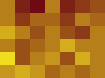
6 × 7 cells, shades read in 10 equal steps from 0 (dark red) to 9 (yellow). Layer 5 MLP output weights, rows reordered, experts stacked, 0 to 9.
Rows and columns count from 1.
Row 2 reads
5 2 4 4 2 5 4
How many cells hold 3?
6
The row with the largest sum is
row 5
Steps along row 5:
down up up down up down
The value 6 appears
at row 5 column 4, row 6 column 1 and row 6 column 3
